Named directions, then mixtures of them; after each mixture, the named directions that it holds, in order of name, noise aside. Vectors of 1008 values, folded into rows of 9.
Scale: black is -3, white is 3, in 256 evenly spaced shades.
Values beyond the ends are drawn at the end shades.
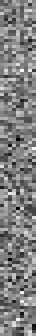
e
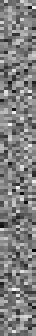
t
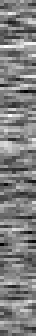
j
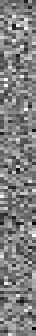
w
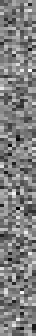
e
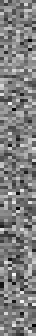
e, t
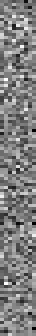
w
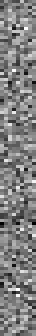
t, w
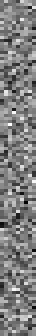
t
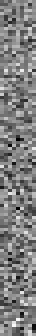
e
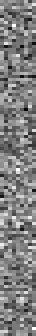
j, w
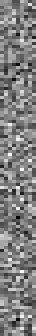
e, t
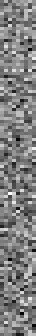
e, t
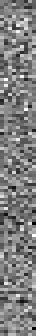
w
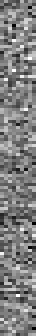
j, t, w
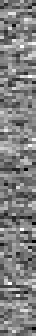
j, t, w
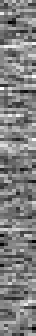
e, j
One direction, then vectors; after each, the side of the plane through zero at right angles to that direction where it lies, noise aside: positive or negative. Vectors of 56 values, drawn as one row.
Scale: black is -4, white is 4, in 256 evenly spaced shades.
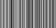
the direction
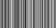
negative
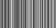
negative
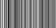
negative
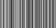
positive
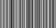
positive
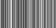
negative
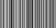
positive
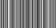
positive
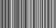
negative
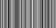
negative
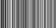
negative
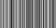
positive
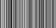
positive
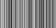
positive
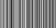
positive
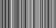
negative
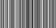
positive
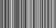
negative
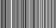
negative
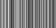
positive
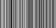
positive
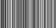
negative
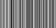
positive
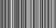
negative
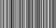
positive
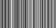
negative
